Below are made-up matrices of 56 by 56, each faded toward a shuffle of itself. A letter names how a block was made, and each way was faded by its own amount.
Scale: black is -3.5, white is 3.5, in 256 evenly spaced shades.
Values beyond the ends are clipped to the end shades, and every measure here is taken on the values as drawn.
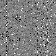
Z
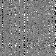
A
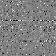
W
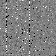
Z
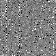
Z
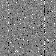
Z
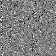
Z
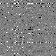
W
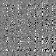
A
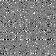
W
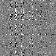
A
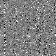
Z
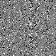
Z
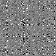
A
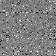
W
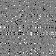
W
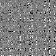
A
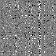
A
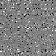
W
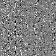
Z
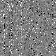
Z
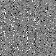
Z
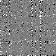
A
